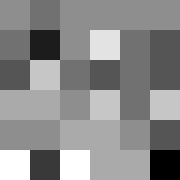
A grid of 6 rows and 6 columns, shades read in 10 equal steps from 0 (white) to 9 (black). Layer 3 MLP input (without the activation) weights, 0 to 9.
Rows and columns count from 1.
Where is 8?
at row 2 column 2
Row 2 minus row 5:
1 4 1 -2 1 0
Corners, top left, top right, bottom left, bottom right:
4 4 0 9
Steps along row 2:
up down down up up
